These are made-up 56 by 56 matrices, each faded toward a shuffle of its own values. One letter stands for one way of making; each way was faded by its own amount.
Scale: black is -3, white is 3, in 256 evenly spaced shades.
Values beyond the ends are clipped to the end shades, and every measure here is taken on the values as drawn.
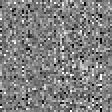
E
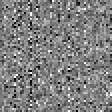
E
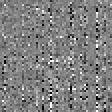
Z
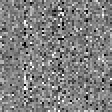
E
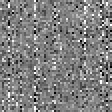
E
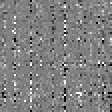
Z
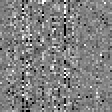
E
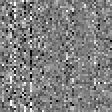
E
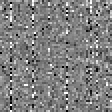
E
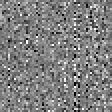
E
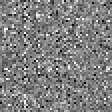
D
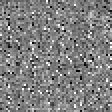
D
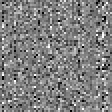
E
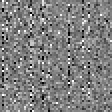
E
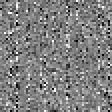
E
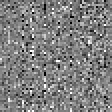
E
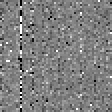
E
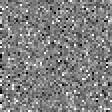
D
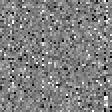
D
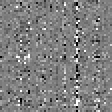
Z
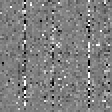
Z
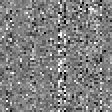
E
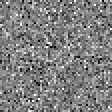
D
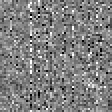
E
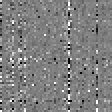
Z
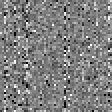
E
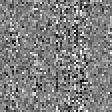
E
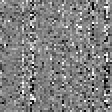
E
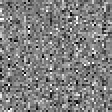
E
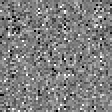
D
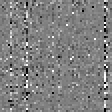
Z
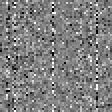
E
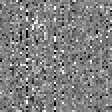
E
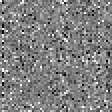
D
